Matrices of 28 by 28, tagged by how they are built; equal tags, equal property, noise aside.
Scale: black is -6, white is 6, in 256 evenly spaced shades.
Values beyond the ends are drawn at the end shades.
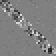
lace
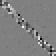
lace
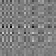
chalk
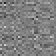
chalk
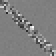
lace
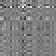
chalk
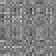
chalk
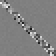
lace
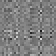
chalk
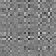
chalk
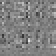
chalk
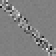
lace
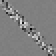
lace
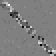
lace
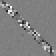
lace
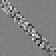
lace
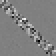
lace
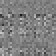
chalk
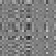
chalk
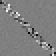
lace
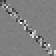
lace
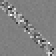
lace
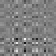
chalk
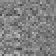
chalk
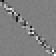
lace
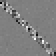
lace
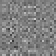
chalk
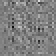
chalk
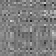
chalk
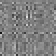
chalk
